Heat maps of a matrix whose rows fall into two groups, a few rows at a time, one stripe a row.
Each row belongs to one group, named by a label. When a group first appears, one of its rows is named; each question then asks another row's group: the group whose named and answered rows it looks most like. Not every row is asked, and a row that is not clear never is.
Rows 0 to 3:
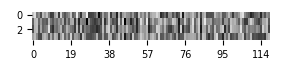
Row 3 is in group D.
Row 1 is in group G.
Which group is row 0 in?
D
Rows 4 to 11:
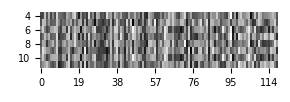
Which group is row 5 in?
G
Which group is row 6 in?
D
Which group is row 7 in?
G
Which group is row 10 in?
D
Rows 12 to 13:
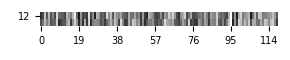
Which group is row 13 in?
G
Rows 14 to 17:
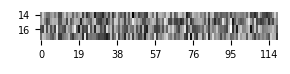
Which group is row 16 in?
G
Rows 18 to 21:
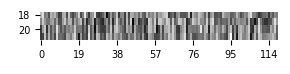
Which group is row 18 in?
D
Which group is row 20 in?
G
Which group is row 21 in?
G
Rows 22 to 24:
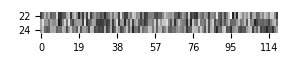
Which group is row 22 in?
G
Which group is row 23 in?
D
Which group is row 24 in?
D
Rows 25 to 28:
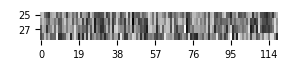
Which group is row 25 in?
D
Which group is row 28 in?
G
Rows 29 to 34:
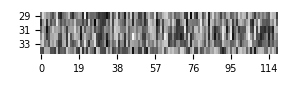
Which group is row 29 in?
G
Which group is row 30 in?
G
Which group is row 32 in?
D
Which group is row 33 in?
D
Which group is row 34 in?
G
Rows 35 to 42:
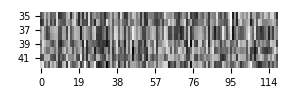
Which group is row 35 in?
G
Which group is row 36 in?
G
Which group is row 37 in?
D
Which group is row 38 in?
D
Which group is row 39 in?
G
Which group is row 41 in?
G
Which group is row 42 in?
D
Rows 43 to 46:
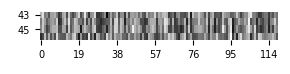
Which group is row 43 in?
D
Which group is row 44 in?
D
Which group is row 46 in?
G
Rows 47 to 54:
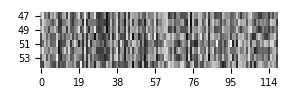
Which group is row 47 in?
D
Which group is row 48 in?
G
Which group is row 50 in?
G
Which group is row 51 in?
G
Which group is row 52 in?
D
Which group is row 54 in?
G
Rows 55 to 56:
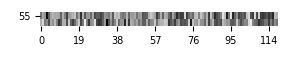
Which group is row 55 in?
D
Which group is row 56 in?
D
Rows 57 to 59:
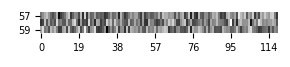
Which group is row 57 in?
G
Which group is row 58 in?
G
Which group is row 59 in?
D
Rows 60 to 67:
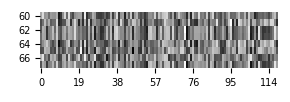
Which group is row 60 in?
D
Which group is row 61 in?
G
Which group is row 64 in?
G
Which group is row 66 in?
D
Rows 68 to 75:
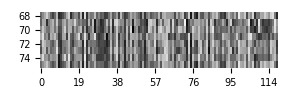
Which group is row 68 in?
G
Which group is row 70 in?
D
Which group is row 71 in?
D
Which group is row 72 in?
G
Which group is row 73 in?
G
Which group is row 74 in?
D
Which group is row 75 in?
G
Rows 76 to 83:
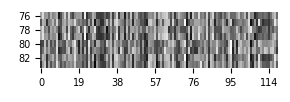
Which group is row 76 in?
D
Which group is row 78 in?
D
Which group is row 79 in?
D
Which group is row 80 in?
G
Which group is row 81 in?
G
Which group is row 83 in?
G
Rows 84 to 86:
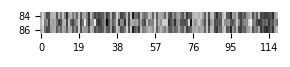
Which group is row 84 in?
D
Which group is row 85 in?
D
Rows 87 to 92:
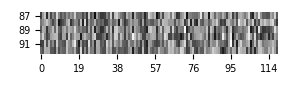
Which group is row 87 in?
G
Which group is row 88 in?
G
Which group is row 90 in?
D
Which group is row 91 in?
G
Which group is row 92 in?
G
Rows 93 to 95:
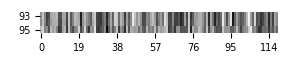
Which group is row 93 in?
D
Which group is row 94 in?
D
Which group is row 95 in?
D
